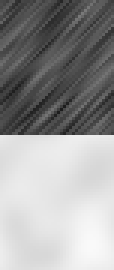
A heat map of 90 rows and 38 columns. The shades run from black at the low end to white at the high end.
It is made of 2 by 1 panels. Panel 1,1: low, slanting up to the right. Panel 2,1: very high, smooth, faint in contrast.
